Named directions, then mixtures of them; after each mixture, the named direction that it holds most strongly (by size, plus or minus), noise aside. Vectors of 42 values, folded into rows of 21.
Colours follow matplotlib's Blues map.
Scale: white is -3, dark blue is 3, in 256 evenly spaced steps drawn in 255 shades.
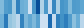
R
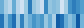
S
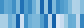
R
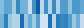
R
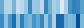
S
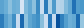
S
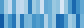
S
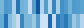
R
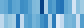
S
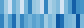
S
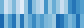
S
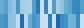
R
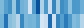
R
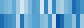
S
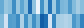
R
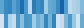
S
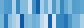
R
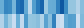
S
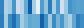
R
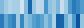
S
